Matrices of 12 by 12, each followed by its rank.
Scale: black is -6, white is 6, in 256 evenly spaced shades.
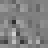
two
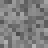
full rank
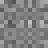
two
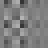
one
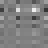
one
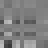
one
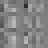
two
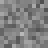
full rank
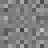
two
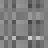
one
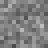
full rank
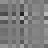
one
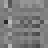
two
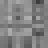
two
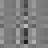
one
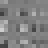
two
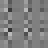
one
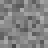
full rank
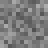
full rank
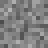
full rank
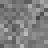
full rank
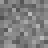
full rank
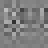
two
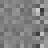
two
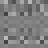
two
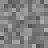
full rank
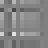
one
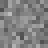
full rank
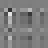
one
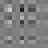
one
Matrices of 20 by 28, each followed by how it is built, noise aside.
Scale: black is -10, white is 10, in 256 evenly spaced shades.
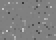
sparse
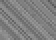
Toeplitz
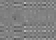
low rank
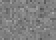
low rank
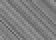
Toeplitz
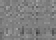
low rank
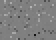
sparse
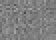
low rank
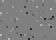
sparse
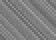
Toeplitz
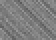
Toeplitz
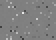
sparse
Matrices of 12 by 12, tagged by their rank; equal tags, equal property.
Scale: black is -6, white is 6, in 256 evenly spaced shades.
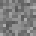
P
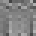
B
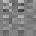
B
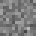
P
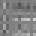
B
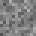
P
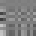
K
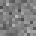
P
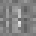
B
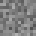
P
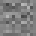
B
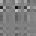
K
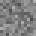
P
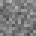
P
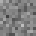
P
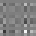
K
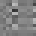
B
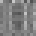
B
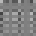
K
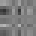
K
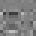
B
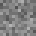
P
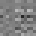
B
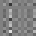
K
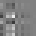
K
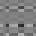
K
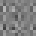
B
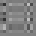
K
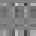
K
